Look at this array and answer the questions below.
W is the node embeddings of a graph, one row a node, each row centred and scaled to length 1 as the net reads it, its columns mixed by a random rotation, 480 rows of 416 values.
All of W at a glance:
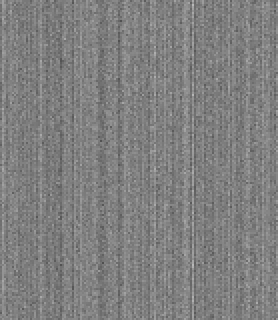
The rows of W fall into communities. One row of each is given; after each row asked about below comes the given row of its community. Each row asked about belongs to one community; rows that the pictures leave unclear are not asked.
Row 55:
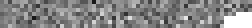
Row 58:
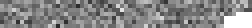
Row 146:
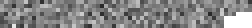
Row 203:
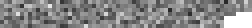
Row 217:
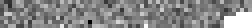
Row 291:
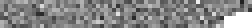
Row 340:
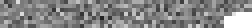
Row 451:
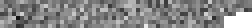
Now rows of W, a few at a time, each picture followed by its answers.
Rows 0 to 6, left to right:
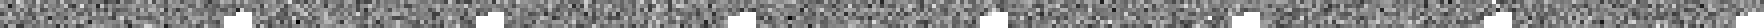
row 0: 217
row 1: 217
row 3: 55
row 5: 451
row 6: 217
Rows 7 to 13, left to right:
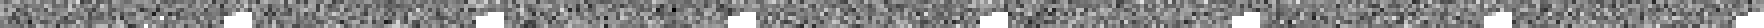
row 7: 58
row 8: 58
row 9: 203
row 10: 58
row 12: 451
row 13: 146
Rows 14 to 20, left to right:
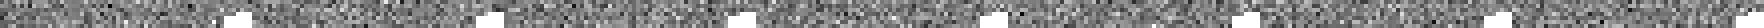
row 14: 146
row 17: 340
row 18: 58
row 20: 146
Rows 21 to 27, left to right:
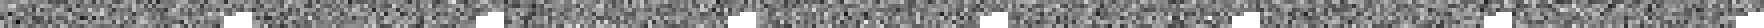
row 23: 146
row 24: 340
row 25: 291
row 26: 203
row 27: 55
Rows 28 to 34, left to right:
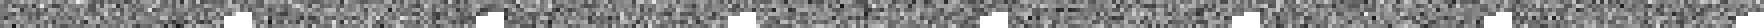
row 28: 291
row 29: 451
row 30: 203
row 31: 340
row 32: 203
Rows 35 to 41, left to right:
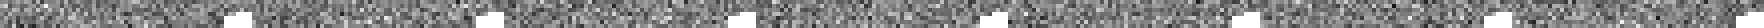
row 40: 291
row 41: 340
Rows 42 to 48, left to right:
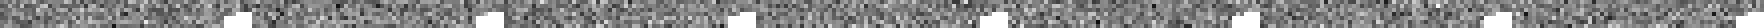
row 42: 55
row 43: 55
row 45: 146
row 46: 217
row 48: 58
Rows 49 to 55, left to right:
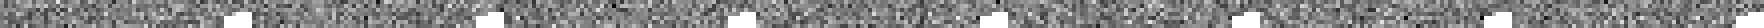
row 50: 55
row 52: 291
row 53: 291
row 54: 340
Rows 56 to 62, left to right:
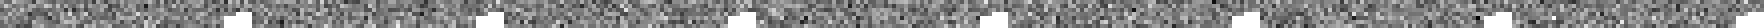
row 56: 203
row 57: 58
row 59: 203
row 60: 291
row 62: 340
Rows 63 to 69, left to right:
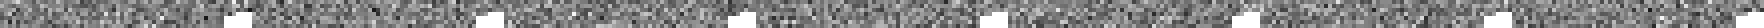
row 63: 58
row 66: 146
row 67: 58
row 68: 58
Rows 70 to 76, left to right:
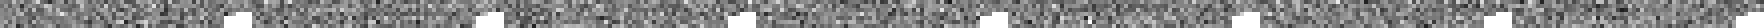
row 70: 217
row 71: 55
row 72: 58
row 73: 291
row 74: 340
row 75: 217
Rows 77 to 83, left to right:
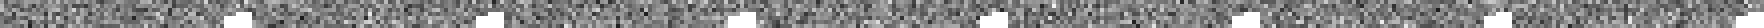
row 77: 58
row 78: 291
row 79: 55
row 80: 340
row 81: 451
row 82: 217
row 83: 58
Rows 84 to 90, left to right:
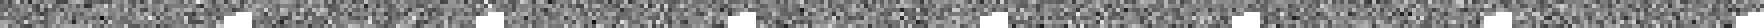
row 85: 58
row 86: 217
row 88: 146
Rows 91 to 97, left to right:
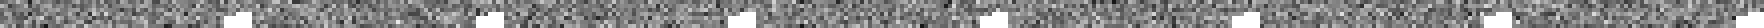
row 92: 217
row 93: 146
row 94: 217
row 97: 291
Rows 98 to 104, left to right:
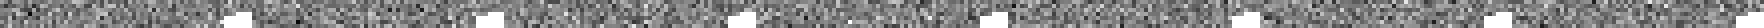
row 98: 55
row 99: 203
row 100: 217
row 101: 451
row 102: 55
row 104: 203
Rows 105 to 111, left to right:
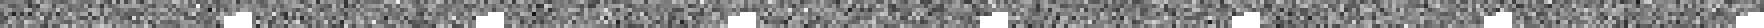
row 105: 146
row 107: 55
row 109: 217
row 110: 451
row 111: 55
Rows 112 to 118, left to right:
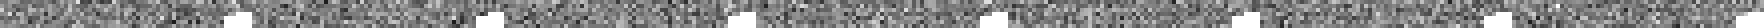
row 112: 58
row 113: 291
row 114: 451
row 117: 340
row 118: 291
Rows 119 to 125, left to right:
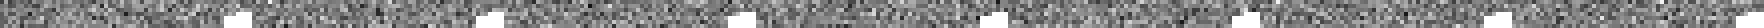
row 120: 146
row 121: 340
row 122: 291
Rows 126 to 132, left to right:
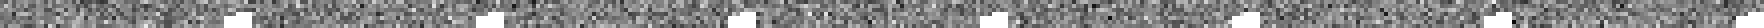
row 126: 58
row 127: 203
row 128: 146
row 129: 146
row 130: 340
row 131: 451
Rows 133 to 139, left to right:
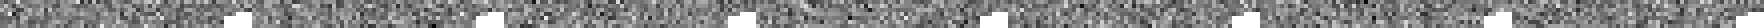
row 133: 58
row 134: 217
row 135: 340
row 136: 291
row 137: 58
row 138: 217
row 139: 203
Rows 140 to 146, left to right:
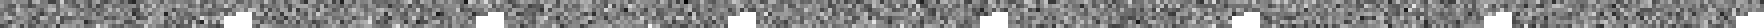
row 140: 217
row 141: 58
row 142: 451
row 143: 58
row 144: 217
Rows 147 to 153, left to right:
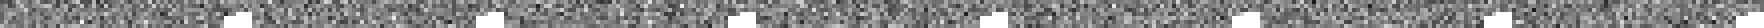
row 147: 217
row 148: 340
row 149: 291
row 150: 203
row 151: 451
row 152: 203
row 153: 291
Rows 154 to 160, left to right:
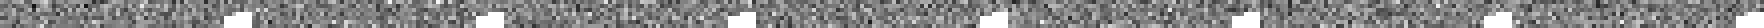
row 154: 291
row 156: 203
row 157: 146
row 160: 340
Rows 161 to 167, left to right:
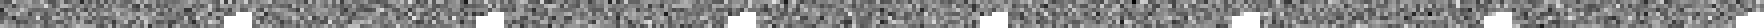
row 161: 203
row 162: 58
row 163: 217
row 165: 55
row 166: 340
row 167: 203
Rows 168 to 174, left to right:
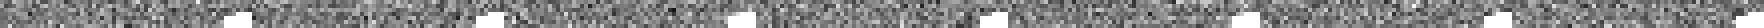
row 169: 55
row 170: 340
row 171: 451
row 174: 217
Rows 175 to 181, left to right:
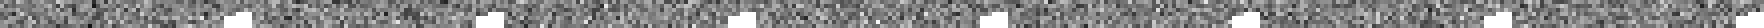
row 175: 291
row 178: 217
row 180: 291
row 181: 217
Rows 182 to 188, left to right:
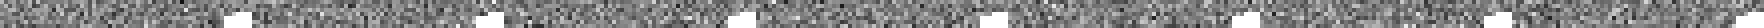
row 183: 55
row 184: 146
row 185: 340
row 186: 217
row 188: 55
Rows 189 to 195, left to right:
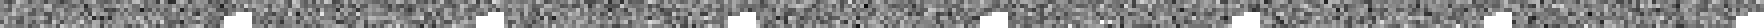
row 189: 340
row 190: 203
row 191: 217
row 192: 451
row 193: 55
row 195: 146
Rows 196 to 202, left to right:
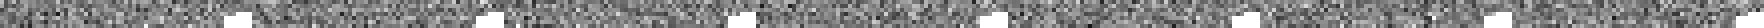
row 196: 203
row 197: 55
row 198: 146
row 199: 55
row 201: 451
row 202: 217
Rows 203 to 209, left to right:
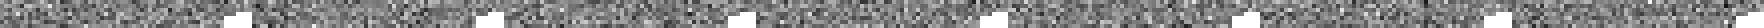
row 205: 291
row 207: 291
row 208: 291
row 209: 146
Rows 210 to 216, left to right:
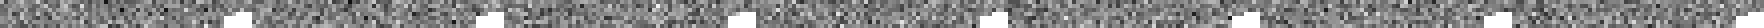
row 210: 217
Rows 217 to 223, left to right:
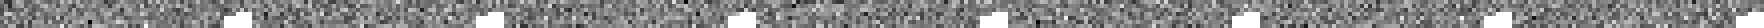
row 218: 203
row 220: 55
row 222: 146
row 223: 451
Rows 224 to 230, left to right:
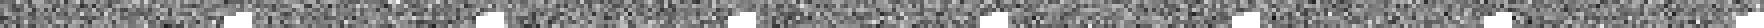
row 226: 451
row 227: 451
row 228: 451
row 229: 203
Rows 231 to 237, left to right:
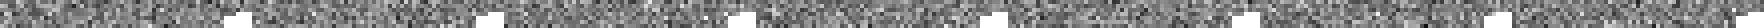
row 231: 217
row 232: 340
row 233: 291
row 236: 291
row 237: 146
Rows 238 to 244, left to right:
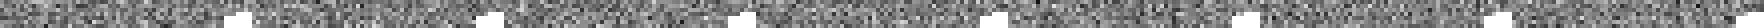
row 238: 291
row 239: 340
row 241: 55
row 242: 217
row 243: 55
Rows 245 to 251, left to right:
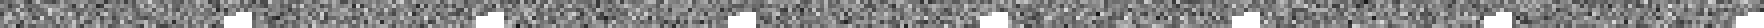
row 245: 217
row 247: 340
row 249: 451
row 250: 217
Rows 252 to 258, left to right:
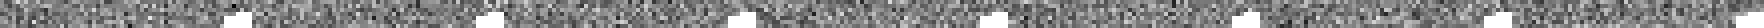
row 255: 203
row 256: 451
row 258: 340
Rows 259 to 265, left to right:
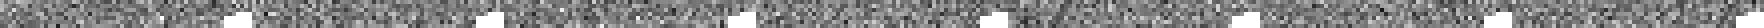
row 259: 58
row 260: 58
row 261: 146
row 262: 340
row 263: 451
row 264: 451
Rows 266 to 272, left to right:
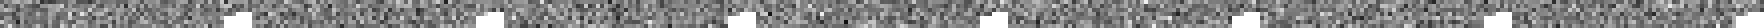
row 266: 55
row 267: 291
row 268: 217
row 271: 340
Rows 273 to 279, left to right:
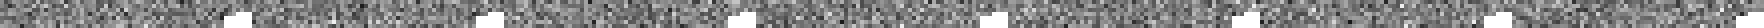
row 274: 146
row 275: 217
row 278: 217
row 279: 203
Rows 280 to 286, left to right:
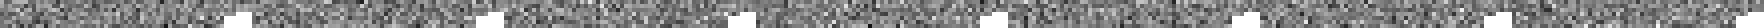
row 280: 291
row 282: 291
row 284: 55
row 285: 291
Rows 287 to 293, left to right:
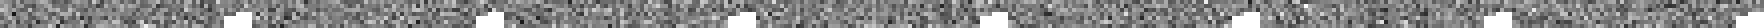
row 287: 58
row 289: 55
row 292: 217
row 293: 203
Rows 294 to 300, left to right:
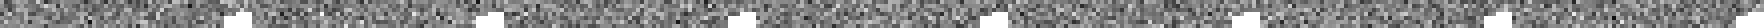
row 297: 451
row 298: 58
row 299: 340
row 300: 340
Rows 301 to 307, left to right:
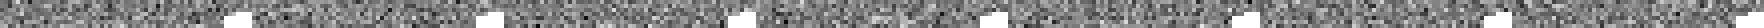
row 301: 340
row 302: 291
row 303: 146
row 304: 451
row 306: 217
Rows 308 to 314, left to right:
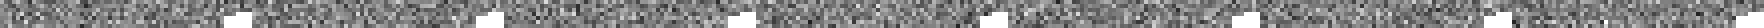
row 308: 340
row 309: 217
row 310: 203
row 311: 451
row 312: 203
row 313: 55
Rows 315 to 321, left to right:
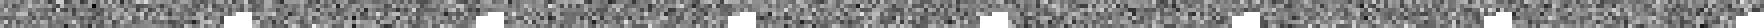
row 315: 203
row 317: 217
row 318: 203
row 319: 451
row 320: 146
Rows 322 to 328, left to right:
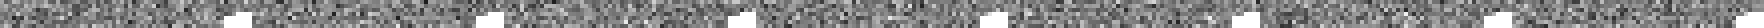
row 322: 203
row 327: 451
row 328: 340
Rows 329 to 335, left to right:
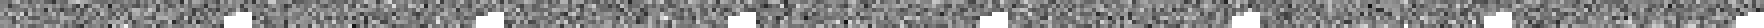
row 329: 340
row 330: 55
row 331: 58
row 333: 55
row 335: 58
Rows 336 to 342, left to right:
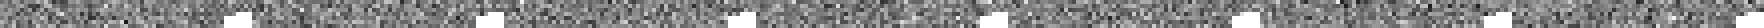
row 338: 217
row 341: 217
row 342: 58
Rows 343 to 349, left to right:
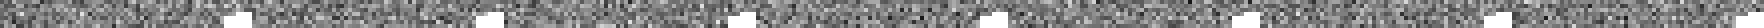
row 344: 340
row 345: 146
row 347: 291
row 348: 55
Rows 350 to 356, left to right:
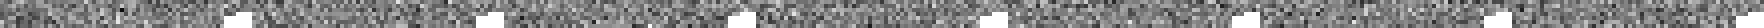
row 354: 217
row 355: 291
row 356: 146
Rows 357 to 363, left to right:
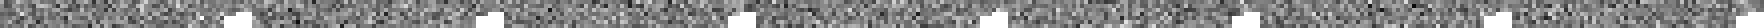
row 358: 203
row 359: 55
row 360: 146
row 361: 58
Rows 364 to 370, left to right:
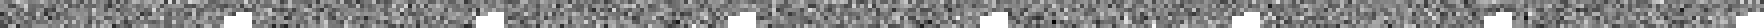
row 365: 217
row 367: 291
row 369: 451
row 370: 203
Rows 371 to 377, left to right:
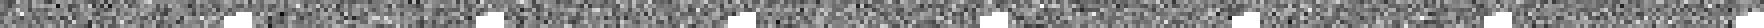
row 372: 451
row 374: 146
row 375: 203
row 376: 58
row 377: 146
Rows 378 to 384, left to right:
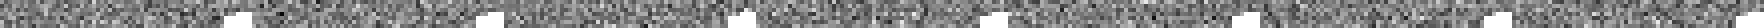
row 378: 451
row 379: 451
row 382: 340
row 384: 146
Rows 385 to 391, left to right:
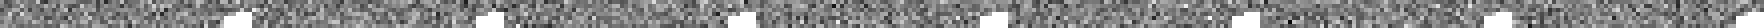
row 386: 58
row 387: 217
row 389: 217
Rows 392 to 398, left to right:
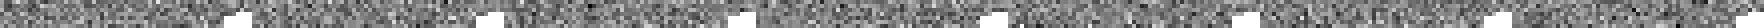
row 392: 217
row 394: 340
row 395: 340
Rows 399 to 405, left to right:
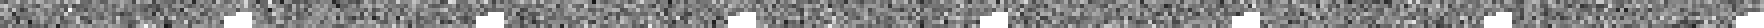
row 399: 58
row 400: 340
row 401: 451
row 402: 58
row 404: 217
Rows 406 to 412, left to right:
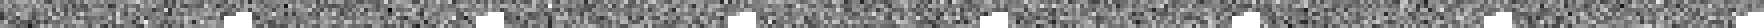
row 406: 203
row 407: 291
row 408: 203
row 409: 291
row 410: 203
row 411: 203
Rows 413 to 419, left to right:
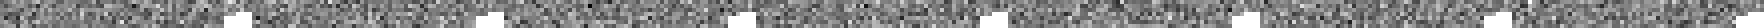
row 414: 291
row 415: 340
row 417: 58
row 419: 340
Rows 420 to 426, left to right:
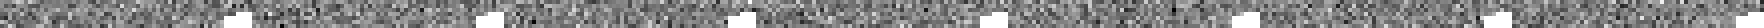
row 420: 55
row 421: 203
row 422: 58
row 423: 203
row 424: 217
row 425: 55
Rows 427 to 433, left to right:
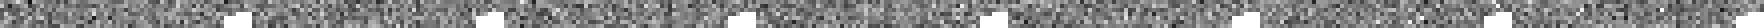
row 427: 340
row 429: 217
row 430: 291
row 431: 291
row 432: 58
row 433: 58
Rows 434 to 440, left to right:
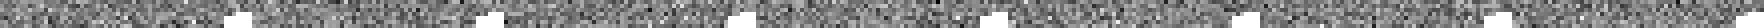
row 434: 291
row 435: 217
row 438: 340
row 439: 55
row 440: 451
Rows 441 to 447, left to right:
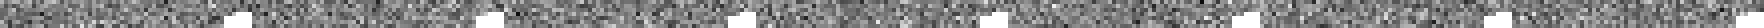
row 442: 55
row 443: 58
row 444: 217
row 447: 55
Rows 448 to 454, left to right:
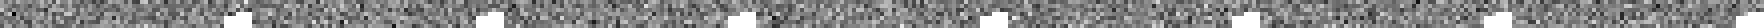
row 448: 58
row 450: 217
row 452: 217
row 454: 340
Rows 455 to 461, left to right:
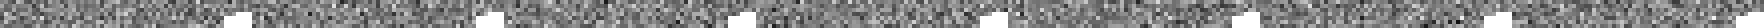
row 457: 291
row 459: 58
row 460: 291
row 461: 291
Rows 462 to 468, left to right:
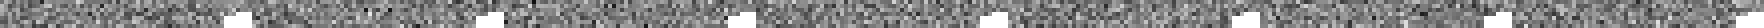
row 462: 146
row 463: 291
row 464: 146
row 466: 451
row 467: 217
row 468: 217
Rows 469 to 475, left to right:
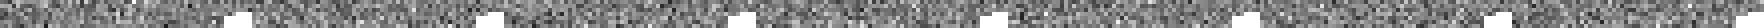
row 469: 291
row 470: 340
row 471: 203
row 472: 146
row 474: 291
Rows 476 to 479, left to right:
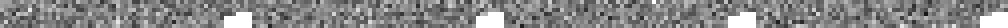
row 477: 55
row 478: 203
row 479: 340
